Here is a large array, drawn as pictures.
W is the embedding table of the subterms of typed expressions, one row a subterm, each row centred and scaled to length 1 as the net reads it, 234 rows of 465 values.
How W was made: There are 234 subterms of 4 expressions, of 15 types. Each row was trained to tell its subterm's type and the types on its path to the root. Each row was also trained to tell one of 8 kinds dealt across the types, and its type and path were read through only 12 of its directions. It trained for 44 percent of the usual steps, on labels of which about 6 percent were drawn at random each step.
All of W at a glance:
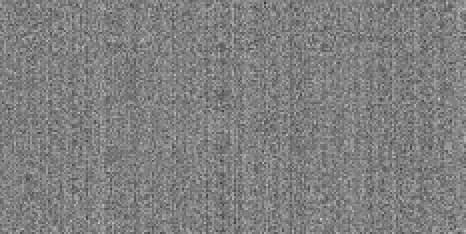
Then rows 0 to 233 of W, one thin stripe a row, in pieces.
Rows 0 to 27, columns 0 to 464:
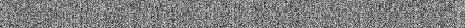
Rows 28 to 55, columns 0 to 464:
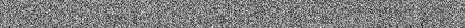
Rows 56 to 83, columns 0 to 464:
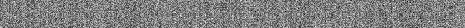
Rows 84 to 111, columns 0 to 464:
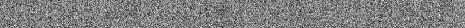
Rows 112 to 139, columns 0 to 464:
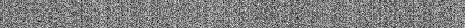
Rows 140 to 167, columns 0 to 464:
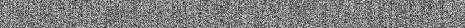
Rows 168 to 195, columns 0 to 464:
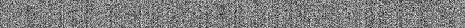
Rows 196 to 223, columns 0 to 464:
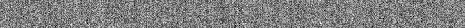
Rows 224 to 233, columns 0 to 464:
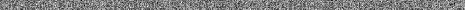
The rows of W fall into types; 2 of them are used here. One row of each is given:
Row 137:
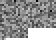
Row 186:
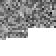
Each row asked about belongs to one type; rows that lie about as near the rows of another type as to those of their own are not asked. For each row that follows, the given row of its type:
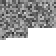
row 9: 186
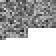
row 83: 137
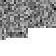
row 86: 186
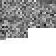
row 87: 137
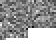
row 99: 137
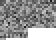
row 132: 186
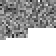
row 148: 186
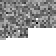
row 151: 137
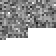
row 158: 137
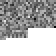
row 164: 186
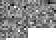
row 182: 137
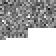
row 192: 186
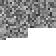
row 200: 186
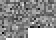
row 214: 137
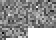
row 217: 137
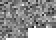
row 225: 137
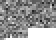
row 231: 186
